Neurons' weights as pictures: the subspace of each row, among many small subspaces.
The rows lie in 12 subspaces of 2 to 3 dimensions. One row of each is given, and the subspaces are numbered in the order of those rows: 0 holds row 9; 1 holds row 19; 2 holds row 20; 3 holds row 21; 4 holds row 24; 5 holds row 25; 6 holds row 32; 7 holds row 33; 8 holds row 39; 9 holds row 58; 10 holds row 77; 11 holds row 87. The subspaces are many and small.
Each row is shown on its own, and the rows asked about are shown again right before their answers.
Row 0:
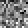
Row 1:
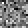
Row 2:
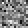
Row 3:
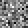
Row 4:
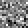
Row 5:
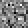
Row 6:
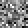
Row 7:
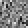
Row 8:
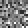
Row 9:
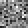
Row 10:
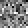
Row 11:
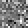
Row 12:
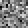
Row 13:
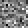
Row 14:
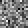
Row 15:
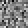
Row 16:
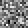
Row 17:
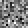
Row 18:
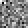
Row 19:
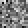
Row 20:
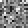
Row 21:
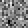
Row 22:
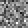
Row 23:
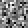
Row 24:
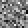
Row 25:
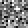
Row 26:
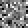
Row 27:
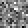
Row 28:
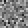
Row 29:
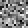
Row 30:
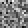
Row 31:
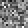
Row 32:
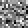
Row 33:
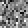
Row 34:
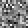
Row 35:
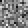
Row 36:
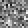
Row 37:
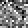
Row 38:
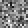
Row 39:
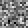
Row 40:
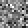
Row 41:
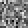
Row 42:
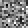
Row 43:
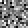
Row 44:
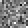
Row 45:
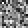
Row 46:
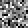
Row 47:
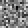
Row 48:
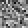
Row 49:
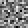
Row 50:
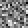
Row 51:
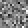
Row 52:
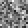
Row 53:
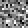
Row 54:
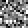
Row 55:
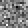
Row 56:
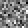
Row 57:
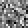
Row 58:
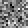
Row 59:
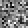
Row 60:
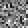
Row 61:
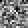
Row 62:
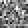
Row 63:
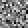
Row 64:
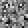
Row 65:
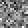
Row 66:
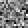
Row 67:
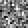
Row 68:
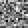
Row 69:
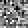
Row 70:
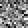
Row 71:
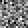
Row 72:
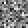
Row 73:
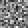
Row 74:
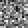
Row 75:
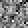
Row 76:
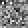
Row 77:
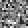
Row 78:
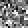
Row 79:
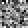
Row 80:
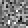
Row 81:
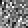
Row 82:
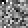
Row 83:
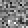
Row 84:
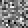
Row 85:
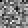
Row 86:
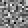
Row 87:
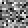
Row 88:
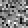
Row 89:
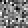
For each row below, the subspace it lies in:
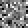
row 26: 11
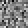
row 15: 7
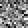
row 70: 7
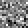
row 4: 11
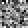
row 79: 1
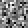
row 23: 2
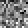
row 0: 7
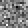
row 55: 0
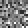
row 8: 7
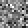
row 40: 9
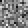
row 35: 0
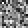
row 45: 10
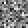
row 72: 11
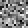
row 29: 0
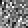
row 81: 10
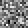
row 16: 8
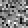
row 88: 8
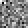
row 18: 10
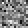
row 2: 10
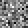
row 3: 9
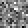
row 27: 11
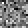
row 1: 11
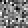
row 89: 5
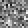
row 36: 3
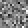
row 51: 4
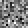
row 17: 5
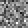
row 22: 7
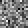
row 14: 9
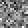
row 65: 11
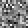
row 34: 10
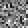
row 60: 5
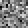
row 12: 0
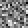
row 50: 11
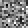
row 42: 6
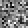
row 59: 8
